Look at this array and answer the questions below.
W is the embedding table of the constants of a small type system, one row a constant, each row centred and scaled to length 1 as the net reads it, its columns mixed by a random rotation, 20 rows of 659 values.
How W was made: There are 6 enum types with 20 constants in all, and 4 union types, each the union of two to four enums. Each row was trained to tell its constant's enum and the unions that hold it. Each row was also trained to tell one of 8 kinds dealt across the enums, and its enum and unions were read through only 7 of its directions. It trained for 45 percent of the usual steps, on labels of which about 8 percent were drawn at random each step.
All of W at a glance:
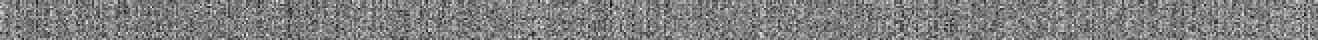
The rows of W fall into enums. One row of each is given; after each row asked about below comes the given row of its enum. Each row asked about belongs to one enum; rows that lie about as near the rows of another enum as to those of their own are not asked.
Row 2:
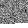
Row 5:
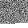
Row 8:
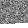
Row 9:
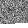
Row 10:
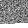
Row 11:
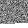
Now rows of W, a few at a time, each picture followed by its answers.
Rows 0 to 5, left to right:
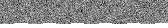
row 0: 10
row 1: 10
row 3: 10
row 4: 8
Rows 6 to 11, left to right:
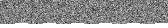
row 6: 5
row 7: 5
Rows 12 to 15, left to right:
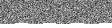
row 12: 5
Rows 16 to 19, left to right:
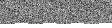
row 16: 9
